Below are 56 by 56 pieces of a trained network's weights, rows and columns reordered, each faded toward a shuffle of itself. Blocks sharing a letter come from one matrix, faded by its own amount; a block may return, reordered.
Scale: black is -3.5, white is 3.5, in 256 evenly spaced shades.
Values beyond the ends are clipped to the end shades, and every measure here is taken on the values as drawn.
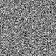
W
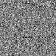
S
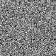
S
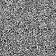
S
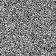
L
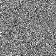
S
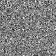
S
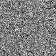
L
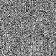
W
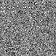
S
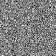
W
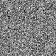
W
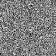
W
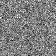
S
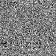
S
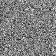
S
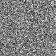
L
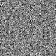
W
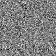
S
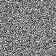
S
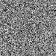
L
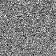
S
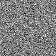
L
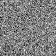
L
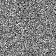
L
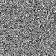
W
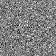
S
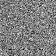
S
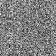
W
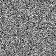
L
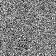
L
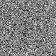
W
